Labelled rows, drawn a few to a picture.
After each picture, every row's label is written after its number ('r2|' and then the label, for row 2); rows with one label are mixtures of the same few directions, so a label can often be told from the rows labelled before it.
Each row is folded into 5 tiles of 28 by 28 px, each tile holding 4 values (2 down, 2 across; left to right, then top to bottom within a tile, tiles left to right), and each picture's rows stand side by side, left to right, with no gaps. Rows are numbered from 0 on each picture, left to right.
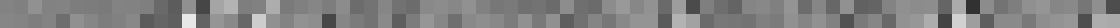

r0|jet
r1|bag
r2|bag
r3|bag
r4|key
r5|key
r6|key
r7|key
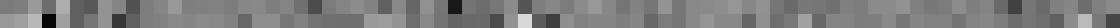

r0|bag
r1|key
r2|key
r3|key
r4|key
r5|bag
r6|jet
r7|key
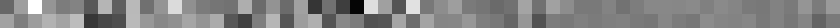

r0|key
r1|key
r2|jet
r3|key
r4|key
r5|key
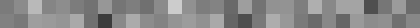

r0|key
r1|key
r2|jet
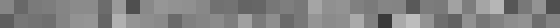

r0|key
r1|bag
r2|key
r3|jet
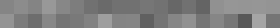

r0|bag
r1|bag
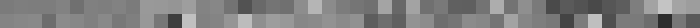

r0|bag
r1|bag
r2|key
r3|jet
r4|bag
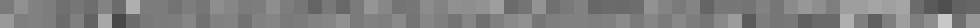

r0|key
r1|bag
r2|jet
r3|jet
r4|jet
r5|bag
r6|bag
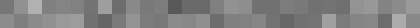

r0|key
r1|jet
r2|bag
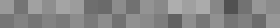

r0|jet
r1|jet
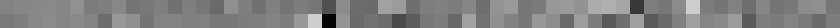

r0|key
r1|jet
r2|bag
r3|bag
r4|jet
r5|bag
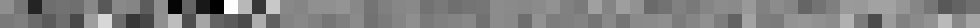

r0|key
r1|jet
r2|jet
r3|bag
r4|jet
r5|bag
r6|bag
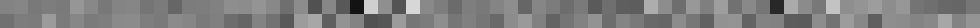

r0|bag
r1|bag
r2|jet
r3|key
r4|jet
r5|jet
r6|bag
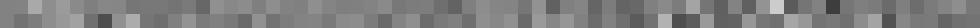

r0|key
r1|bag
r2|key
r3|key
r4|key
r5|jet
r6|bag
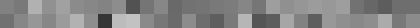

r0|key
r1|key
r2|bag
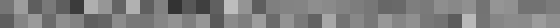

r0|jet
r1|jet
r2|bag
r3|bag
